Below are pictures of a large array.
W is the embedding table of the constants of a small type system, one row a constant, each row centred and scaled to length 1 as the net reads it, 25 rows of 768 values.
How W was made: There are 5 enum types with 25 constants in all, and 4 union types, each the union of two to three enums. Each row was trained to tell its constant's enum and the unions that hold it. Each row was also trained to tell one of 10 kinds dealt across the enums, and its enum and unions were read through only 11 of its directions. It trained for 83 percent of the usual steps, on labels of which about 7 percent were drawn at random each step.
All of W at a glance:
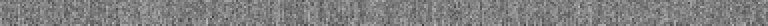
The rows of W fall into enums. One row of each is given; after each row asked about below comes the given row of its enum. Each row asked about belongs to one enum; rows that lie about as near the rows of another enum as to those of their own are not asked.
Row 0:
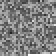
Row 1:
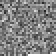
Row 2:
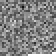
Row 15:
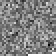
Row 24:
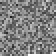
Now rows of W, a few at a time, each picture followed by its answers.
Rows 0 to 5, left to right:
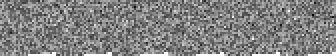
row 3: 0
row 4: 24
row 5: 15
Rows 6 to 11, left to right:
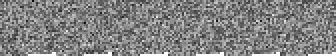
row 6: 1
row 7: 15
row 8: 2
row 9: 1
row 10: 15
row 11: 2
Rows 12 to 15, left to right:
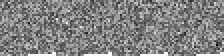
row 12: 0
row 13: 15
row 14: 0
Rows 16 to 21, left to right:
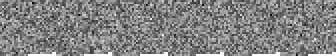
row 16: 2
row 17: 0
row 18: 24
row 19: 15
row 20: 24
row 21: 0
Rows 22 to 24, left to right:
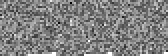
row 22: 1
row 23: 24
